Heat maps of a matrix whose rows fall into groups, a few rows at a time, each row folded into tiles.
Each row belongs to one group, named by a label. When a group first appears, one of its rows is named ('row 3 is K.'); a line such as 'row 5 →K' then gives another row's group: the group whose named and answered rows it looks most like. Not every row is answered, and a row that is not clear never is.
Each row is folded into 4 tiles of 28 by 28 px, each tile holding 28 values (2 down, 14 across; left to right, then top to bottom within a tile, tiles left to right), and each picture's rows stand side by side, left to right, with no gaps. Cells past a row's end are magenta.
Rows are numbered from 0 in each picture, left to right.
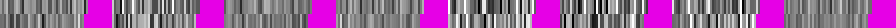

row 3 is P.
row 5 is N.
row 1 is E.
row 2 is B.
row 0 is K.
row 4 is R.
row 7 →N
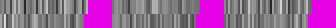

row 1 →B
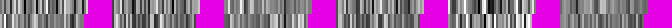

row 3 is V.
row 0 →P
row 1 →V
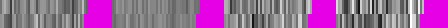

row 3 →K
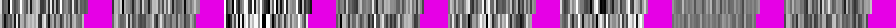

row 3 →N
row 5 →R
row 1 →V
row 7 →V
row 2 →E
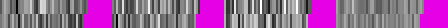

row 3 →R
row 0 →B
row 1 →N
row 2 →E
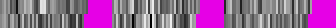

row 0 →B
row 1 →P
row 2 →B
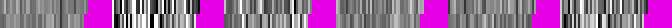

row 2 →R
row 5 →E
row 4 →B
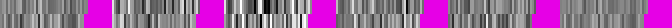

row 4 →N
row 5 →P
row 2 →R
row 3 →R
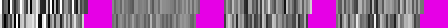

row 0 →E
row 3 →N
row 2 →V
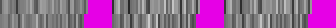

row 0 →B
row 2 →B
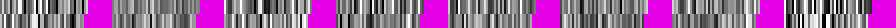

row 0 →P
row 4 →E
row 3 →N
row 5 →V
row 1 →P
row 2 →R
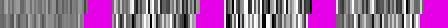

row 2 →E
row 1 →P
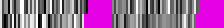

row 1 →N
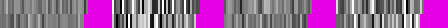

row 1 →E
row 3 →R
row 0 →K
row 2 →B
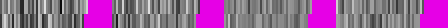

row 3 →R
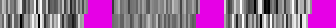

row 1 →B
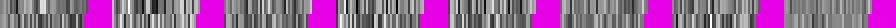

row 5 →V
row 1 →R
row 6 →N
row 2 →V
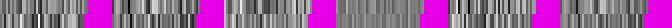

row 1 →B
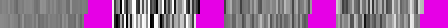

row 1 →E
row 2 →B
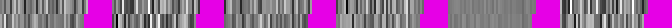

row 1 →N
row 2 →B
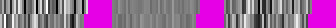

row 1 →K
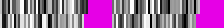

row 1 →P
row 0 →E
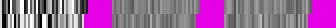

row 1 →N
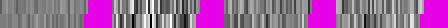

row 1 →P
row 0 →B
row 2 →K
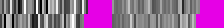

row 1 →R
